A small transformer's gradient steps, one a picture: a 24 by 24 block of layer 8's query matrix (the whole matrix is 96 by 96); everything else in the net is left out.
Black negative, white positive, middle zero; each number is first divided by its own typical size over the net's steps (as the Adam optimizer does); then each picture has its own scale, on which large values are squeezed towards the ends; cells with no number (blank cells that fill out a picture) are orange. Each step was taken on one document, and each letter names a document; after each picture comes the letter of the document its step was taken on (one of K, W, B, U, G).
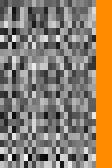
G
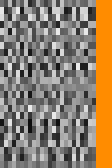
G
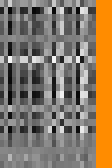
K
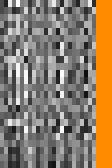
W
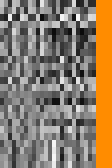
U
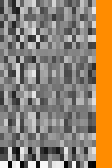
U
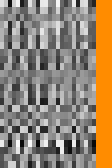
U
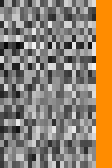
G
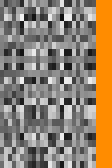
G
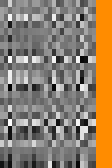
K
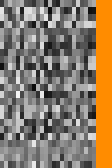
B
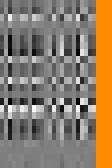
K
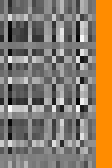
K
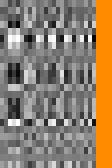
W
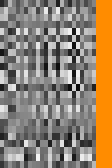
B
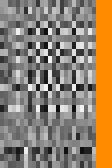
B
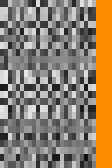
B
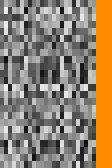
U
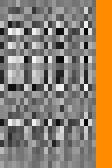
W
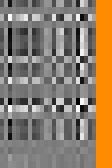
K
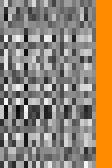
B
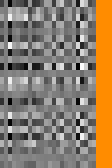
K
